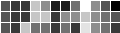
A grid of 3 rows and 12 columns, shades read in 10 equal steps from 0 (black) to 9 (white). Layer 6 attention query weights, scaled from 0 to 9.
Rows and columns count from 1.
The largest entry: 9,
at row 1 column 9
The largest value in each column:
3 2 7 7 7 2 5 5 9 5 4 3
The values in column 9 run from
7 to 9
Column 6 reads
1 2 2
